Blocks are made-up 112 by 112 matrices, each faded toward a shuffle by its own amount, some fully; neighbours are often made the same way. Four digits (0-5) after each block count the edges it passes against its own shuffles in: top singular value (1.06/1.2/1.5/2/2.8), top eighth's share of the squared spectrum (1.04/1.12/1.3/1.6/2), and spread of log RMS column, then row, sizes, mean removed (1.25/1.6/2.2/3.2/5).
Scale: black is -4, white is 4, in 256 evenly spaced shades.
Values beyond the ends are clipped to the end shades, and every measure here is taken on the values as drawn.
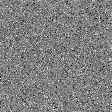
0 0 0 0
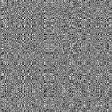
5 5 4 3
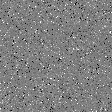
0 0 0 0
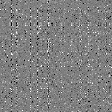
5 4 3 2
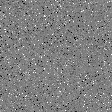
2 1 0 0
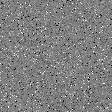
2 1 0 0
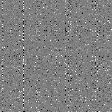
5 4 3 2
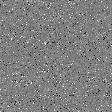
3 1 0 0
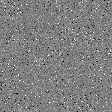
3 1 0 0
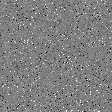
0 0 0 0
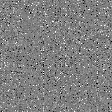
3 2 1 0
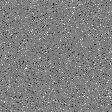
0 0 0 0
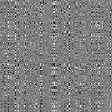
5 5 4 3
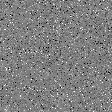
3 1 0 0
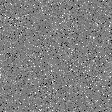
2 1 0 0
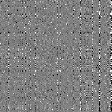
5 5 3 2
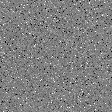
2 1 0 0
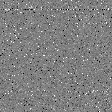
3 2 0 1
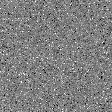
2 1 0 0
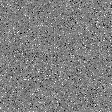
0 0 0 0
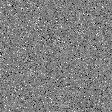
2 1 0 0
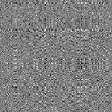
5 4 3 3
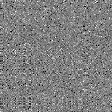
4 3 2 2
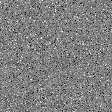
0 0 0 1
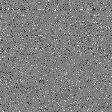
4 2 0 1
